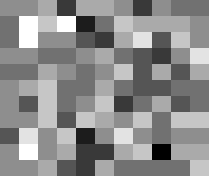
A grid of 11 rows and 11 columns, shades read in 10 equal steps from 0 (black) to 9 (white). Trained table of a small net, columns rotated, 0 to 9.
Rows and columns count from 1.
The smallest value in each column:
3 3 4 2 1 2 2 2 0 3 4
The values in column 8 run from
2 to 8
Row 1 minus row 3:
1 -4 1 -3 3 4 -1 -6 2 -3 -1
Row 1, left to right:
5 5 6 2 6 6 5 2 5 4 4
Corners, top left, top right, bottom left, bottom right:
5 4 5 7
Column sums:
50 68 65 52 40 55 58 52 43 54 61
